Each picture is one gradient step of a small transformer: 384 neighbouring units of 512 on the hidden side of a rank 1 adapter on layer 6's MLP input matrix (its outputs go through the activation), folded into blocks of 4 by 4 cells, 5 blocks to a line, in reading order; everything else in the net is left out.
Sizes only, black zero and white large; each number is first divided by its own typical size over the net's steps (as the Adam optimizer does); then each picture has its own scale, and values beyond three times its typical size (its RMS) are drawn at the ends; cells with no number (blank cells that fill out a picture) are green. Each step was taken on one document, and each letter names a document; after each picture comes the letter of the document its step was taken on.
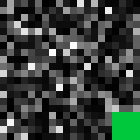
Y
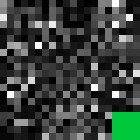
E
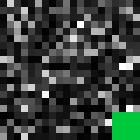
Y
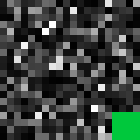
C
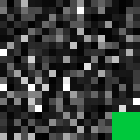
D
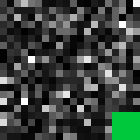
E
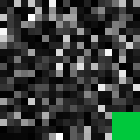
C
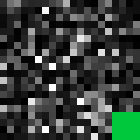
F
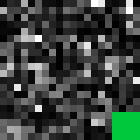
Y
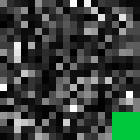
E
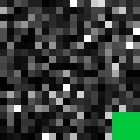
D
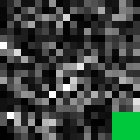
E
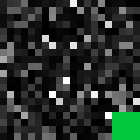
D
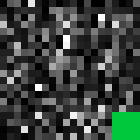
C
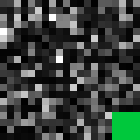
C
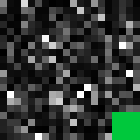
D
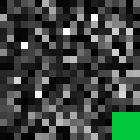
C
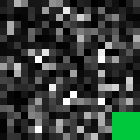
F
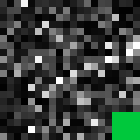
F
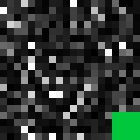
D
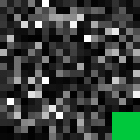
C
